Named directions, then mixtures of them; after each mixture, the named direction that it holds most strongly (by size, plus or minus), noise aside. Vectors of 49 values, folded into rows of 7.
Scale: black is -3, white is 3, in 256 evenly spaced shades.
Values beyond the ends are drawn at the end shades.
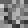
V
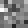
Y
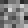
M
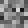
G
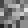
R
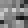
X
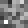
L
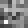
L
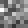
Y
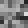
X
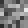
R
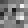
X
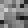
X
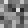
G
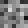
M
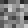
M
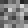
M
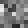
Y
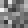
Y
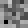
L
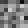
M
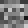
M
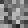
V
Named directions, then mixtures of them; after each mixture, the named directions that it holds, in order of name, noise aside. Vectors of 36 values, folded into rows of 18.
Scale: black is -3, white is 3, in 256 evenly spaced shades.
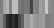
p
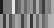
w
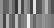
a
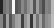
w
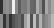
p, w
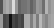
p, w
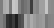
p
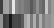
p, w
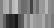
p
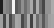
w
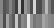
a
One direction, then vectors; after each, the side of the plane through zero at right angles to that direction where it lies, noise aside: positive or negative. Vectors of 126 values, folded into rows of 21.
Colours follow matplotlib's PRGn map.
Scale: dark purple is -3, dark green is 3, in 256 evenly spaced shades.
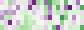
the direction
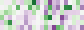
negative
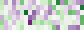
positive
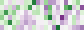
negative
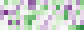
positive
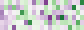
positive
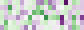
negative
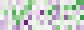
negative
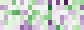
negative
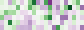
negative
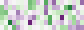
negative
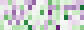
positive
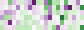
positive
